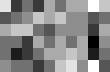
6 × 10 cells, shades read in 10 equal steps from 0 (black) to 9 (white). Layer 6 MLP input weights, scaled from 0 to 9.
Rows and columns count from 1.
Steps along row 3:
up same down down up same same down up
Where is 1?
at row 5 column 2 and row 5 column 9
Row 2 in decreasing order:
7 7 6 5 5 5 4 4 3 3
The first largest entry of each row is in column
9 4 2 4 7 9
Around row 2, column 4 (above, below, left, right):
2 4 5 6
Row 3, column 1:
6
